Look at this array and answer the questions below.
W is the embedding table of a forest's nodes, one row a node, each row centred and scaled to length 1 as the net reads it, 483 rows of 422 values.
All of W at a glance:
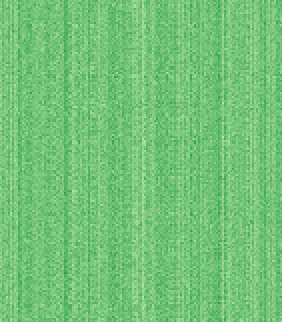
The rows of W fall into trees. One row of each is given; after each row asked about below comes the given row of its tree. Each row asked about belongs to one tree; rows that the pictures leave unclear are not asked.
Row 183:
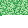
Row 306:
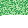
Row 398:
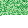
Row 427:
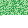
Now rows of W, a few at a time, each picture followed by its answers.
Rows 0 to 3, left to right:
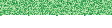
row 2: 306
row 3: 183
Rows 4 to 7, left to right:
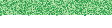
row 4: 306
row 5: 427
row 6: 306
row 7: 306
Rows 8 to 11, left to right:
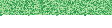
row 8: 306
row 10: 306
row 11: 306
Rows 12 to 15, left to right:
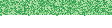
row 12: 306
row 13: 427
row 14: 427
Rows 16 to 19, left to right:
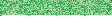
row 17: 306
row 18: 427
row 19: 427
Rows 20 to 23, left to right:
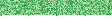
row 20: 306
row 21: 427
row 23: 306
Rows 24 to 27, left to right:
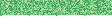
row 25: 306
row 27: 427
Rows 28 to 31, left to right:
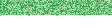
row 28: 398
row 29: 306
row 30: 306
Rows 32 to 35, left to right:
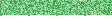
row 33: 306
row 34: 183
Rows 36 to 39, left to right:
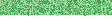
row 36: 427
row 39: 427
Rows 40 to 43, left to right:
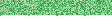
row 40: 427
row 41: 427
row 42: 183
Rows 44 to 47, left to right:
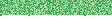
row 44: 306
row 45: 306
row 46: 427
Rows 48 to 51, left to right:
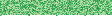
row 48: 398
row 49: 306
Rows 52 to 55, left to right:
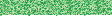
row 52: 306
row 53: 306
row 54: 427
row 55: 427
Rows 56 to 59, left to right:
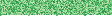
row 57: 398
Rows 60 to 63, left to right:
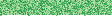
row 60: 306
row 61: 427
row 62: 398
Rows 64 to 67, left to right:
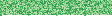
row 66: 427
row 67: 306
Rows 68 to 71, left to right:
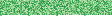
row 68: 183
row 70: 306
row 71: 427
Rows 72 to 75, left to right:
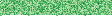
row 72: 427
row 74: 183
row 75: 183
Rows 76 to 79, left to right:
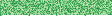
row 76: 427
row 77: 306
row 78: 427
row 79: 427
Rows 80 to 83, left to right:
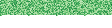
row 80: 427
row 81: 306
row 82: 427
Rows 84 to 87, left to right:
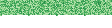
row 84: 306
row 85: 427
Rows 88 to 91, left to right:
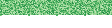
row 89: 306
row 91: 306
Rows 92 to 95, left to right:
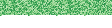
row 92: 427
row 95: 427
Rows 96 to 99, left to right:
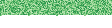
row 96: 427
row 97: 306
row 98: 306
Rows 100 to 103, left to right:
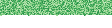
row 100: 427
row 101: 427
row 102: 427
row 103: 183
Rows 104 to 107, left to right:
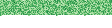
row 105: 306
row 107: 306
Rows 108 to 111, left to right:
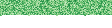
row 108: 427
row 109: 427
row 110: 427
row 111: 183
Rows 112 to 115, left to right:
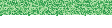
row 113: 306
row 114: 306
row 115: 306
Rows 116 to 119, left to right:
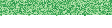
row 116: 306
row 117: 306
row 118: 427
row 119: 306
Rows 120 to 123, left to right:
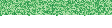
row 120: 183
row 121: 306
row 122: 306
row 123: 427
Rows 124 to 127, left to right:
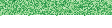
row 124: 427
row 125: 183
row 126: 398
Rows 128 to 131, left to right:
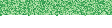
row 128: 306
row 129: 427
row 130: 306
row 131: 427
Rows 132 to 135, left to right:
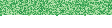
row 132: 306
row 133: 427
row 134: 306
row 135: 306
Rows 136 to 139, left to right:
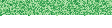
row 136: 306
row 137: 427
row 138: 427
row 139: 427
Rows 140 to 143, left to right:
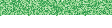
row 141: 427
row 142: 398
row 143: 306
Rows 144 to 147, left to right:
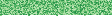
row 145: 306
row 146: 306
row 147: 306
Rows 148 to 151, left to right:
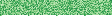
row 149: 427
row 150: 427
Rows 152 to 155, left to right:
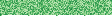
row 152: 183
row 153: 427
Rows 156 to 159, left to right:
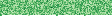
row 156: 306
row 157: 398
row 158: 306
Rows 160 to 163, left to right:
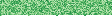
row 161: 427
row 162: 183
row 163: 183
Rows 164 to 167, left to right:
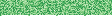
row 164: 427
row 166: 398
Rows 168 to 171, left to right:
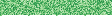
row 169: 398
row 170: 427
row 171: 427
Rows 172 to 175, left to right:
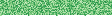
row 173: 427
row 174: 427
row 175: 306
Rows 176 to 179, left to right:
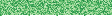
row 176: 427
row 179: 306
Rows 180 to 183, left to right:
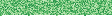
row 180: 427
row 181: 306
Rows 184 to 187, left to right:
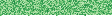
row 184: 427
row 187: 306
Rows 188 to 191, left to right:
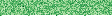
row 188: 427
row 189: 398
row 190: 306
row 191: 306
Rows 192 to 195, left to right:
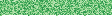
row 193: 427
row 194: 427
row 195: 306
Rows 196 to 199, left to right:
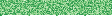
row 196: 183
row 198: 427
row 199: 306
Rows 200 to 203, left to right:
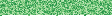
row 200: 306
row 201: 306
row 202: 398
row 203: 306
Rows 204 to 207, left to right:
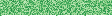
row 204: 427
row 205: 427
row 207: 306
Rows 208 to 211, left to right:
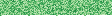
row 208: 427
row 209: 306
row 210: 427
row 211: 427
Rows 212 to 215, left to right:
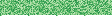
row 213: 427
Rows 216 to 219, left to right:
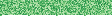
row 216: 306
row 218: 427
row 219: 427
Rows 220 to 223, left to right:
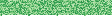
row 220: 306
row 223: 427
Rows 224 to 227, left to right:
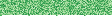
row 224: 306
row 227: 427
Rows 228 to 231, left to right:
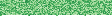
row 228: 306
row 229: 183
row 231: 306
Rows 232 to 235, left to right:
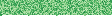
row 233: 427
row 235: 306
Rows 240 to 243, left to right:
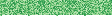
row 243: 306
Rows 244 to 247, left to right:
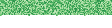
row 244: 427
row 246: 427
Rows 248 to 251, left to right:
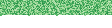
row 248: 183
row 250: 306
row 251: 427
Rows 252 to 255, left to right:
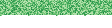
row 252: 427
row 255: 306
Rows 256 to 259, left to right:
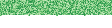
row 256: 398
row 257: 306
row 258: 183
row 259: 427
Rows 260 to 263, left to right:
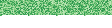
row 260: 306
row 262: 427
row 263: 427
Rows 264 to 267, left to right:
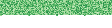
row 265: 306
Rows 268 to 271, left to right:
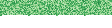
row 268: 306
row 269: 306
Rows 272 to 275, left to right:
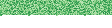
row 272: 306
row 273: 306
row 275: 306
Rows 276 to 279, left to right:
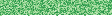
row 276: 427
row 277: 427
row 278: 306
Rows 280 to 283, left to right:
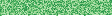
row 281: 306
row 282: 306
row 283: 306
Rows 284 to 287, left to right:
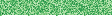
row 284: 427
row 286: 427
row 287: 427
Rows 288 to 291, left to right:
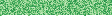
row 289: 306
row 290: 427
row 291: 306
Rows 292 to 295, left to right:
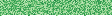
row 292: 427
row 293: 306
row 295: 427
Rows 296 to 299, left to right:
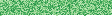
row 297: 398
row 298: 427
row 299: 306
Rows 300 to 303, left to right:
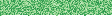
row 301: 427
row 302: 427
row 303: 306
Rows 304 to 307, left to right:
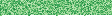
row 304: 427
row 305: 306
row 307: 398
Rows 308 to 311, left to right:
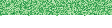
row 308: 183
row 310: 306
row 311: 427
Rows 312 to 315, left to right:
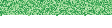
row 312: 306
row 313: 427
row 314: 306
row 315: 306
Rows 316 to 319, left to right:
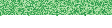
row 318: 306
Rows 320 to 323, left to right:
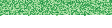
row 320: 306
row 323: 306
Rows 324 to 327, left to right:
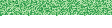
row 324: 183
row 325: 427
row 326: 427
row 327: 427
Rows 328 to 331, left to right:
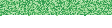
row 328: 306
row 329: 427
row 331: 306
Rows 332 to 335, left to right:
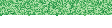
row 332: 183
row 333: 183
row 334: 183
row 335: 306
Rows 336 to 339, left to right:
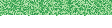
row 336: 427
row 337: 427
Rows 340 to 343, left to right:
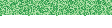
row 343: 427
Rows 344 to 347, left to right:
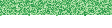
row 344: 306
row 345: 306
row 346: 427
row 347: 306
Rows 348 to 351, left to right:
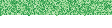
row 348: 427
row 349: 427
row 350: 427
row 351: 398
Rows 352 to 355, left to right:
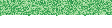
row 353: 306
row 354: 427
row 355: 427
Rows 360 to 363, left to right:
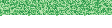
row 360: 306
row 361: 306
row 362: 306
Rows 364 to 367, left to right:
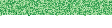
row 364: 398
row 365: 183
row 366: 427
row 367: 306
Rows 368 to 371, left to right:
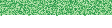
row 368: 306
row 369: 306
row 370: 427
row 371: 427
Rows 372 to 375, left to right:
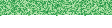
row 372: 427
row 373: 306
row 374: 306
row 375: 183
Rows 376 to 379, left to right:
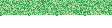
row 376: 306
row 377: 427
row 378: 306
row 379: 306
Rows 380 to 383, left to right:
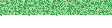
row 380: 306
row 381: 306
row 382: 427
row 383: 306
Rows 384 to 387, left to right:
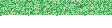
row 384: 306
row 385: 427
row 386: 398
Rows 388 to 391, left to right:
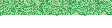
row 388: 427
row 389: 427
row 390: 427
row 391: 427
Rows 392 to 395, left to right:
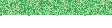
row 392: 306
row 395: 183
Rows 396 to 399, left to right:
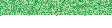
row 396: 427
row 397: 398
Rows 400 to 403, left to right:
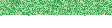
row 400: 427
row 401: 306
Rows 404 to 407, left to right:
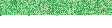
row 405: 306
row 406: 306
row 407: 427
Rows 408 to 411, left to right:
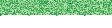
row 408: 183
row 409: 427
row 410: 427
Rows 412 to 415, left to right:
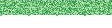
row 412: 306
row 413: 306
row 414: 427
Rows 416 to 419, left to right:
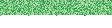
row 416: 427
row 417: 427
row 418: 427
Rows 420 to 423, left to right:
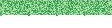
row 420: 306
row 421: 306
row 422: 427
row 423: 427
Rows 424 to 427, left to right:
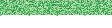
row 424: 427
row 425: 306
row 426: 306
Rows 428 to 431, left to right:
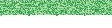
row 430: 306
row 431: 427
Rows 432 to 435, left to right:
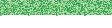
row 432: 427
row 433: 427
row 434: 427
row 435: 306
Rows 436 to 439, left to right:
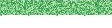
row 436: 306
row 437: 427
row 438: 306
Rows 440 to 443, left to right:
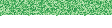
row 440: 427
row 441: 427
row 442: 427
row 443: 306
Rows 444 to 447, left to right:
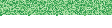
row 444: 306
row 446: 306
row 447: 306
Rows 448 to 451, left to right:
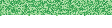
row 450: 427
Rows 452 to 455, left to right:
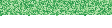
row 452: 183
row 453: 306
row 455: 306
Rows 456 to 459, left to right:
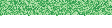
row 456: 427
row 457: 427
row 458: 427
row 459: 427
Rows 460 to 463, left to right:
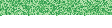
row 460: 427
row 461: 427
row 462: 427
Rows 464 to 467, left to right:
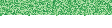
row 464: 183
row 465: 306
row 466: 427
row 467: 427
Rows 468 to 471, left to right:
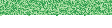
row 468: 427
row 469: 306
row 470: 306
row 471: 306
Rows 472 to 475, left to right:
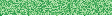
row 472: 183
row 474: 427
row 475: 427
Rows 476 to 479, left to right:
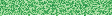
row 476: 427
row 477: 306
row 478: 306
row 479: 306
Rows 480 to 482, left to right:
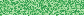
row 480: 306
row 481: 427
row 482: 306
